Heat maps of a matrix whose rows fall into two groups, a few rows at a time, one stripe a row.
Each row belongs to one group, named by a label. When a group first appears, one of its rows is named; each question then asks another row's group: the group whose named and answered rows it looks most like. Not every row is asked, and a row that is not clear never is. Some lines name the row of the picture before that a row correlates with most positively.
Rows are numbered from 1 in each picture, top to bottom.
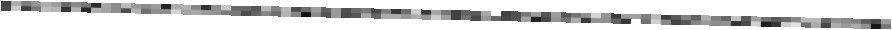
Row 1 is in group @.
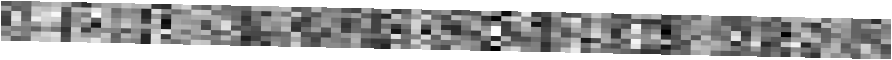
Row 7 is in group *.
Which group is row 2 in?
*
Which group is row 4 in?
@
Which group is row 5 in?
@
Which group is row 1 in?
@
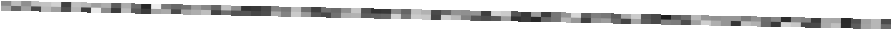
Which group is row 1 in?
*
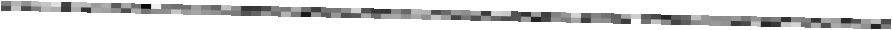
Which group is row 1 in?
*
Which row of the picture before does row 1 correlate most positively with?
1
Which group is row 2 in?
@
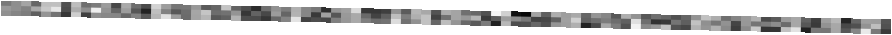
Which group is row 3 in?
*
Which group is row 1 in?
*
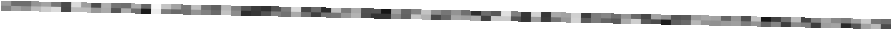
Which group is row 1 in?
*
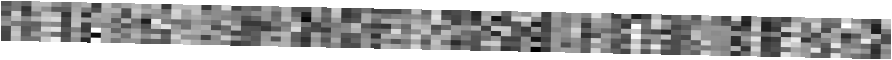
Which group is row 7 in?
@
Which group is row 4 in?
*
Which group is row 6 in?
@
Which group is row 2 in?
@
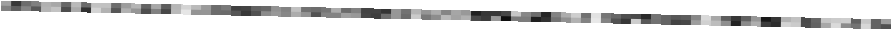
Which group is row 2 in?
*
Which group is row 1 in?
*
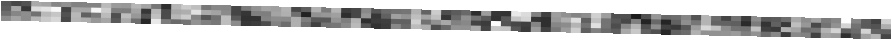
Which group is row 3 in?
*
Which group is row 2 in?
@
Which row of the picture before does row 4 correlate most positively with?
2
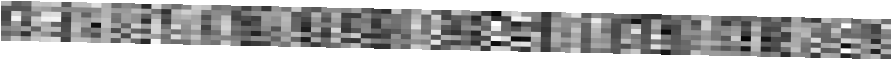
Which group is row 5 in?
@
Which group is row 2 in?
@
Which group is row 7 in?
@
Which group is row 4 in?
@
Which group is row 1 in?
*
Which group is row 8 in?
*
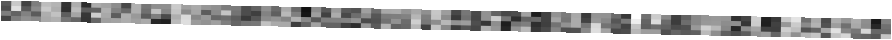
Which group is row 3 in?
*
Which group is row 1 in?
@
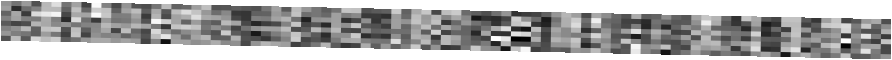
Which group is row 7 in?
*
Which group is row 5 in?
@
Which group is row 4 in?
*
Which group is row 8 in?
@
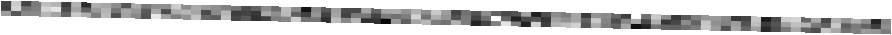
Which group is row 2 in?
@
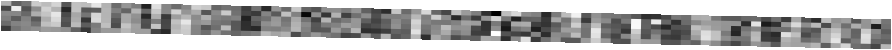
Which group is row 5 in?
*
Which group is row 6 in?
@
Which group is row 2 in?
@
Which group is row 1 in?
*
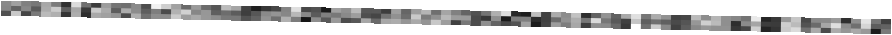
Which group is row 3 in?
@
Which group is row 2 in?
*
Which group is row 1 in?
*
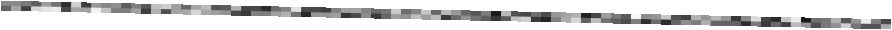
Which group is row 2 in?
@
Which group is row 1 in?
*
